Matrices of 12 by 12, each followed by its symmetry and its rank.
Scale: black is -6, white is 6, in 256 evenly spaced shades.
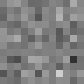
antisymmetric, rank two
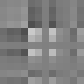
symmetric, rank one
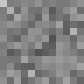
symmetric, full rank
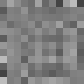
antisymmetric, rank two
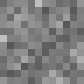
symmetric, full rank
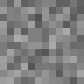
antisymmetric, full rank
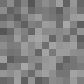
symmetric, full rank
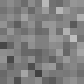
antisymmetric, full rank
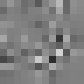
antisymmetric, rank two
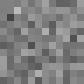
antisymmetric, full rank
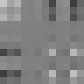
symmetric, rank one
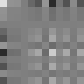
symmetric, rank one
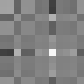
symmetric, rank one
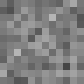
symmetric, full rank
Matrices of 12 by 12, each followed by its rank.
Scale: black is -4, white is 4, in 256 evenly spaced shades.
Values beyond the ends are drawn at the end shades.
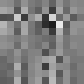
two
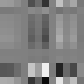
one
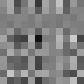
two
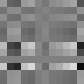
one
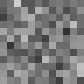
full rank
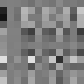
two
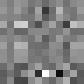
two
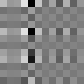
one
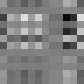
one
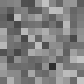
full rank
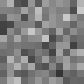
full rank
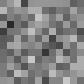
full rank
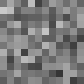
full rank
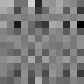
two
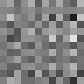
two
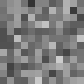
full rank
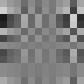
one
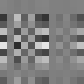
one
